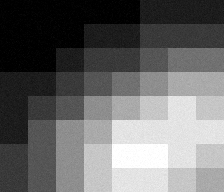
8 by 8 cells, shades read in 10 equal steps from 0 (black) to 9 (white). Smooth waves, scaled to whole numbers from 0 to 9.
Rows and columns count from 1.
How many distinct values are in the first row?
2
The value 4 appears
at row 3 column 7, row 3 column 8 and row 4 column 5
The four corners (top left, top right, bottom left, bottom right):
0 1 2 6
